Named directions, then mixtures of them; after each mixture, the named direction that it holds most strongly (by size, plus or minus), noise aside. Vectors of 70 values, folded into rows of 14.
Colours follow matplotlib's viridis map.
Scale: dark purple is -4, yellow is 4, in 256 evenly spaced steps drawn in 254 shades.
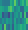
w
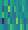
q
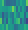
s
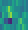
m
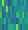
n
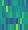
n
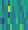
q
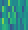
q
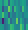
q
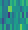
w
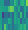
w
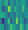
q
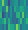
n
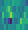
m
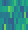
w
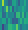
n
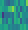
s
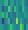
q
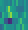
m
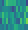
s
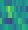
m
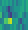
m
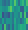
w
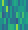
n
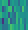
q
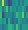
n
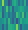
n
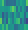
s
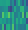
w
